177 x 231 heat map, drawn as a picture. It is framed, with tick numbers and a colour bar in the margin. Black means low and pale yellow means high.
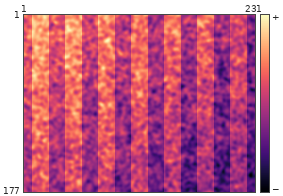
The ninth with the highest average is the top left. Values rise toward the top left. Upright stripes repeat 7 times across the table. The histogram is bell-shaped. Overall the values sit about 50% of the way up the scale. The bottom right is the ninth with the lowest average.
